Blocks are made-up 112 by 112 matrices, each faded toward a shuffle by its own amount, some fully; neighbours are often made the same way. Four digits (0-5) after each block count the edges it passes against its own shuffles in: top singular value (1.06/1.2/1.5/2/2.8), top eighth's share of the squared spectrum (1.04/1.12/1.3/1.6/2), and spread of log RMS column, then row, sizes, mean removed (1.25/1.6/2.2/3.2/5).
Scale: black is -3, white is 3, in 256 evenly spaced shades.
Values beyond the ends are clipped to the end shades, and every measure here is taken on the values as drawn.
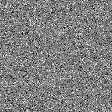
3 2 0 0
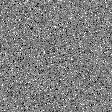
1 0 0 0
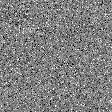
2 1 0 0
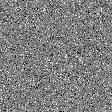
1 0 0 0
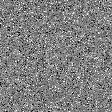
2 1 0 0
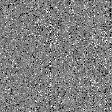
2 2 3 0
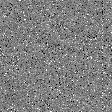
1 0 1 0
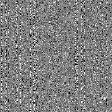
2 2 4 0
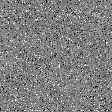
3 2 0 1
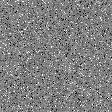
0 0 0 0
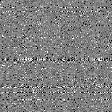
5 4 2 3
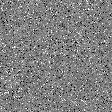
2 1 0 0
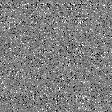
3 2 0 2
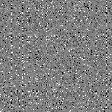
4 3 2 2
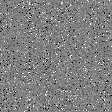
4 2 1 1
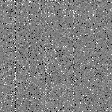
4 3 2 1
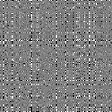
5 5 4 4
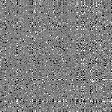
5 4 3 3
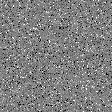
2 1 0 0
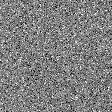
0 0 0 0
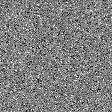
0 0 0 0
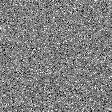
0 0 0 1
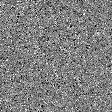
0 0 0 0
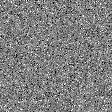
0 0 0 0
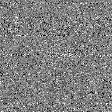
1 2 0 3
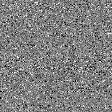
1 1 0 3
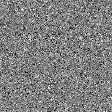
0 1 0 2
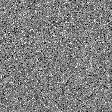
0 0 0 1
